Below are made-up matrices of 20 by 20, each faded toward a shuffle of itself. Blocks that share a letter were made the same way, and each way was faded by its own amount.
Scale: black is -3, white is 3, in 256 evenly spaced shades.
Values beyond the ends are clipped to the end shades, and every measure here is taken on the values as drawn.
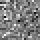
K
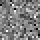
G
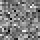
G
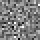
G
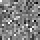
G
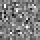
K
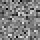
G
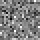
G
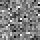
G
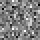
K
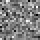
G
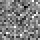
K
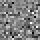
K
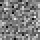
K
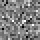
G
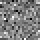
K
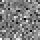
G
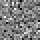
G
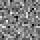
G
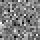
G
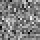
G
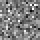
K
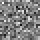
G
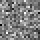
G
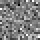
G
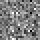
G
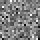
G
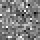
K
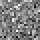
G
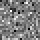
K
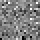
K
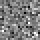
K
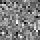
G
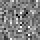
K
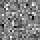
K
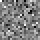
K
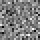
G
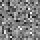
G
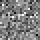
G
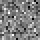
K
